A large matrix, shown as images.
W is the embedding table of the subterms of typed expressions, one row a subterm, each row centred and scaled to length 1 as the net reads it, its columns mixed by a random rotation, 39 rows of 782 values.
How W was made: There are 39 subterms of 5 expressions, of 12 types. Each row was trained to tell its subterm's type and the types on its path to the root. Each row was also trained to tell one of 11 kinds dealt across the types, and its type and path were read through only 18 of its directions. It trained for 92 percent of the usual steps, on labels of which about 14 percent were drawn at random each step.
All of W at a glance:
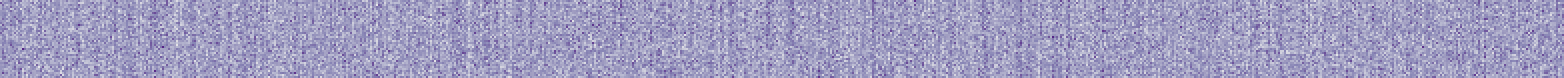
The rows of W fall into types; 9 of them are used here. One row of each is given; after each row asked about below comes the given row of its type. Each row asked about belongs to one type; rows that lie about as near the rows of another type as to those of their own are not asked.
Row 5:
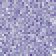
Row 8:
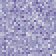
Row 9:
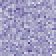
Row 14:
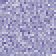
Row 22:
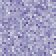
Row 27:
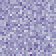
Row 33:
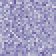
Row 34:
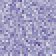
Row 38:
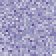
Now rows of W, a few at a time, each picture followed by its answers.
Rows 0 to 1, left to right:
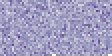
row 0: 22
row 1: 14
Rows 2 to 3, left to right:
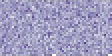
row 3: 22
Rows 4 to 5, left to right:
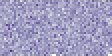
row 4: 33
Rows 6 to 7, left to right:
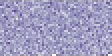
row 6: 38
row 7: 22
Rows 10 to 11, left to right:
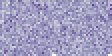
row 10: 34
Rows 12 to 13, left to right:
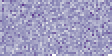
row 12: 22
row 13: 5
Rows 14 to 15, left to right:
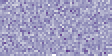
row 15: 38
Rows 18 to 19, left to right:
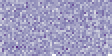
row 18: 9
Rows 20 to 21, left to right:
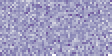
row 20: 14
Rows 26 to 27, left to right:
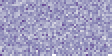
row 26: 14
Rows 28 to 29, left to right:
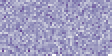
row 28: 14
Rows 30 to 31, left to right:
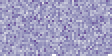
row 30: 5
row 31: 33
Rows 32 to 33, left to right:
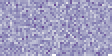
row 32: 9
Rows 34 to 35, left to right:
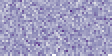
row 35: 38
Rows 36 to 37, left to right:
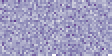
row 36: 8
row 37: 34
